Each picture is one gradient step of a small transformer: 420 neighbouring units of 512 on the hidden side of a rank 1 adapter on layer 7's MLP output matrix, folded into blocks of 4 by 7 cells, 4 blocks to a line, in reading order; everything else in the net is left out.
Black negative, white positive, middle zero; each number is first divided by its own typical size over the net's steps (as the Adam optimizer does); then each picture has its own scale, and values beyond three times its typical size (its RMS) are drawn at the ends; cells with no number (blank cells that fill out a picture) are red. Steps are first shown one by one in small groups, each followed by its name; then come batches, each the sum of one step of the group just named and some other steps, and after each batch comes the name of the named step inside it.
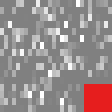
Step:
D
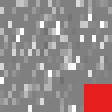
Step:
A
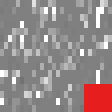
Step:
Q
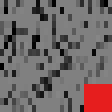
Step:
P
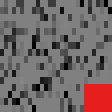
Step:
P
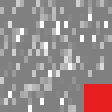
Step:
D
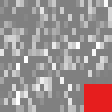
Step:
A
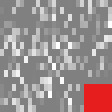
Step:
D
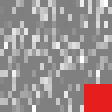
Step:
Q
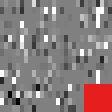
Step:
Q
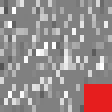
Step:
P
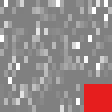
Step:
D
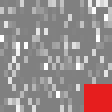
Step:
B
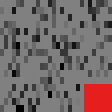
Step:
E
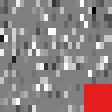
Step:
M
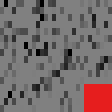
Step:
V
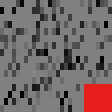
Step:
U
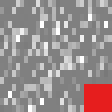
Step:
U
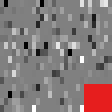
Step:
V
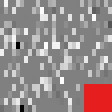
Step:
E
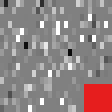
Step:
V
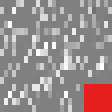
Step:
M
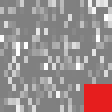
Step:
B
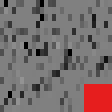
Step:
V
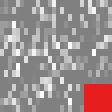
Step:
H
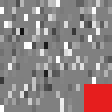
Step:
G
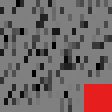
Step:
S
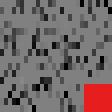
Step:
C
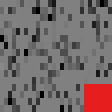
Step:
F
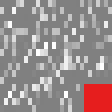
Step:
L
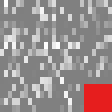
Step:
H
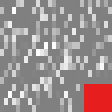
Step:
L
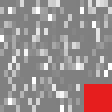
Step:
H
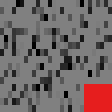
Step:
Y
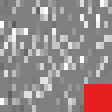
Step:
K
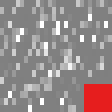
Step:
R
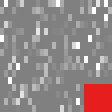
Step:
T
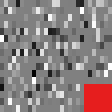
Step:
Y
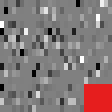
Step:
K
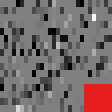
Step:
Y
